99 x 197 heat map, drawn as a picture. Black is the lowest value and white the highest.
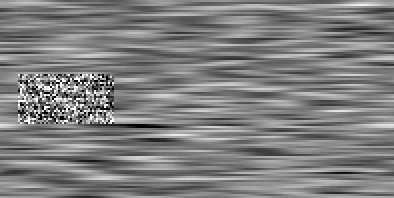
Odd patch: rougher, in the middle left. Slope: none. Grain: streaks across. Mirror symmetry: none. Roughest part: middle left.
